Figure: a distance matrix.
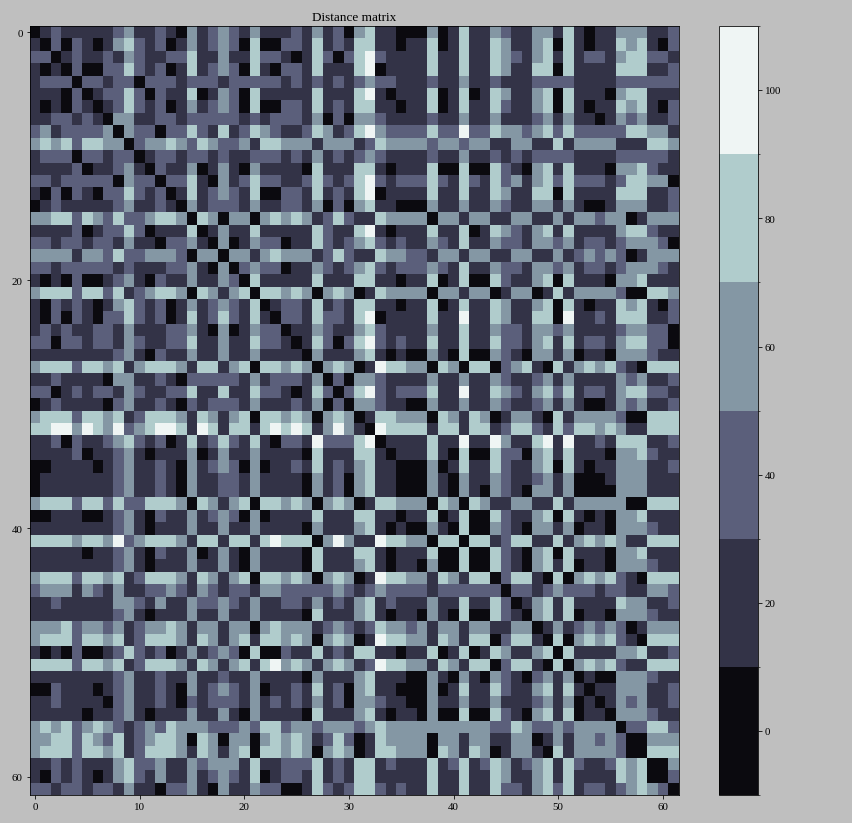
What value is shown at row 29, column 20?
20
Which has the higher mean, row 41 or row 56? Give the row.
41
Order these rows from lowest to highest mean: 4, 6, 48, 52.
52, 4, 6, 48
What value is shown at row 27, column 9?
20
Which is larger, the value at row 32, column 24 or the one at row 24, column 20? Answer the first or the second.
the first
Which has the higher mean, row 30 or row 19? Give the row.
19
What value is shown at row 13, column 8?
40
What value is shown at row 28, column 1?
20
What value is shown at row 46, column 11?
20
